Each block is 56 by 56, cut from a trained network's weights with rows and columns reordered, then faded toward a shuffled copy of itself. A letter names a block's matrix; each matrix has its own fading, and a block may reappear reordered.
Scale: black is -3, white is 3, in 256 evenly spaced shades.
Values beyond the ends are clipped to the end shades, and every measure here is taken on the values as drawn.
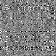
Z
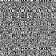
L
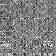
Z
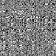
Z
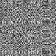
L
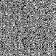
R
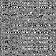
Z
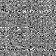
Z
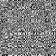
L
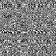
L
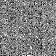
R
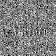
R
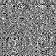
Z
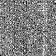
R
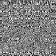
L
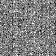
R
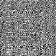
Z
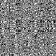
Z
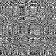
L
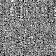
R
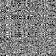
Z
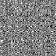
Z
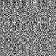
L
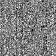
R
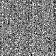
R
